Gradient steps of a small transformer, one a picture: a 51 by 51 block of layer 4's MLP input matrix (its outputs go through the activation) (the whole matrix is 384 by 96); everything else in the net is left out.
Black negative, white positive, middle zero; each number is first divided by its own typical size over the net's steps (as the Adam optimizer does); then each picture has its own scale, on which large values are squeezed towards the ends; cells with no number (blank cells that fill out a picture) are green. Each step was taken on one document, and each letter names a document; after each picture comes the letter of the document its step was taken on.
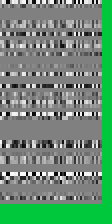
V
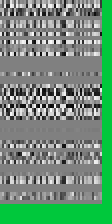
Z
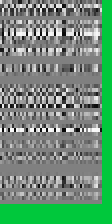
Z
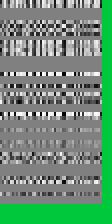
Z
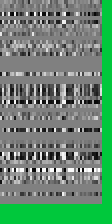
Z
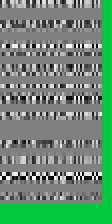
V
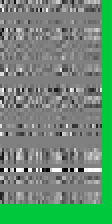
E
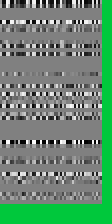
V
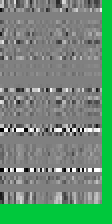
E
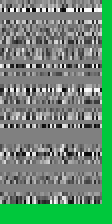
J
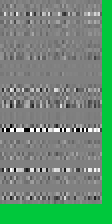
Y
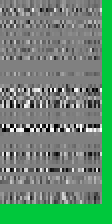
Y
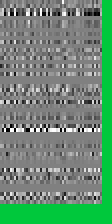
Y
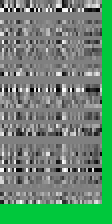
E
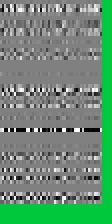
Y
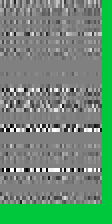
Y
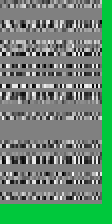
V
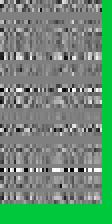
E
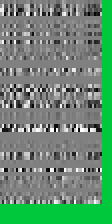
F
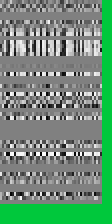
Z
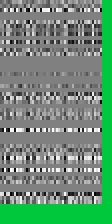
J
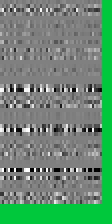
F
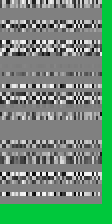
V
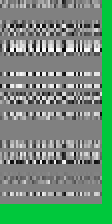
Z
